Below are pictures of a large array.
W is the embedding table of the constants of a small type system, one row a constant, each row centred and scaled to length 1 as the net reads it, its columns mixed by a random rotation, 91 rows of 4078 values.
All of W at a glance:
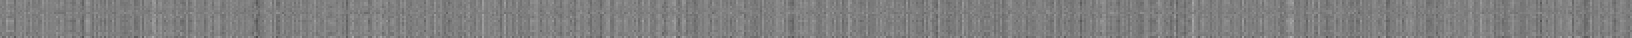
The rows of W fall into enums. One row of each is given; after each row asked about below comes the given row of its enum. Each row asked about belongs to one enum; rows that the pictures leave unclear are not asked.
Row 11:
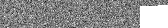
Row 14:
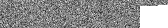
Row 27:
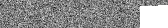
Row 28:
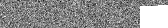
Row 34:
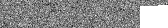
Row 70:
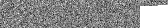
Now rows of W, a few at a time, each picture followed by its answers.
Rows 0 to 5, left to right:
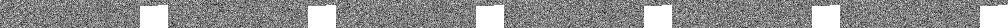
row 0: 70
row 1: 34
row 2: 70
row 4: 11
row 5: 14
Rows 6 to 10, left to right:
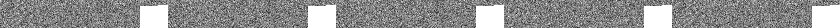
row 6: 70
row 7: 14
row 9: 11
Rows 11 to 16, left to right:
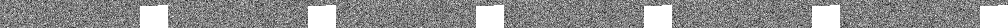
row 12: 28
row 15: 14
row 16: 34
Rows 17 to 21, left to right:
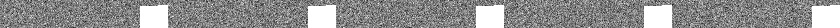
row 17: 11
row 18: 28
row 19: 11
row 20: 70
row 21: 27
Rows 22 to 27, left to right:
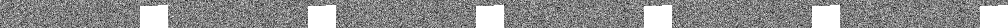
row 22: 70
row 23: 28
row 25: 27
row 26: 14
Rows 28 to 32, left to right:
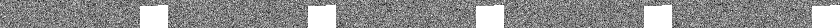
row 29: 14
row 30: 34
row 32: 34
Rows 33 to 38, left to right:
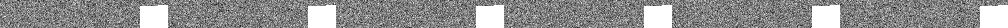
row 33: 28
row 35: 11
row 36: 11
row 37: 14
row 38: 27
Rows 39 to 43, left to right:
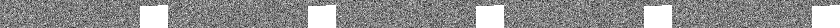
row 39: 11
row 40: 70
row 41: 28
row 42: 28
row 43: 11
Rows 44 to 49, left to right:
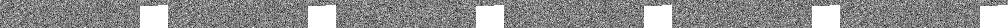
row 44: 70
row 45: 70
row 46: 27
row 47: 14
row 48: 11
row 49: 70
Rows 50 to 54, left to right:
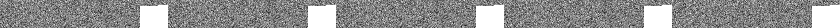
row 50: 14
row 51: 14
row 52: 14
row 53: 14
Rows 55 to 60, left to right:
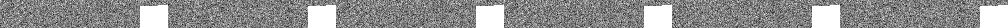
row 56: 27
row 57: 70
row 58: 70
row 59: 14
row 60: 27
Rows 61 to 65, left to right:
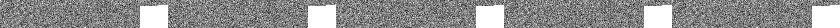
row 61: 70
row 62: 14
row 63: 11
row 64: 70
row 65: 70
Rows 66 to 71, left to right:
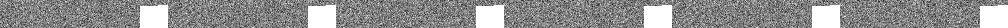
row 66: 14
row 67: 70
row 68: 11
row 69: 28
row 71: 28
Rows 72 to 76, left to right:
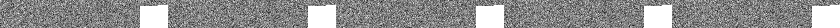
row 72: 70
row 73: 14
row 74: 11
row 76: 14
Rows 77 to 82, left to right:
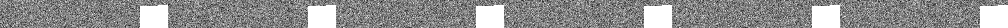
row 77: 14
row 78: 27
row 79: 11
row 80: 28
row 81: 11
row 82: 28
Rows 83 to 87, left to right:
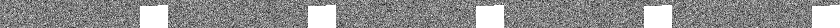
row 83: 11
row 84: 14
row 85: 34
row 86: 28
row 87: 70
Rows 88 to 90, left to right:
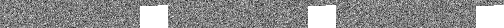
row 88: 11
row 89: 28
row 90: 70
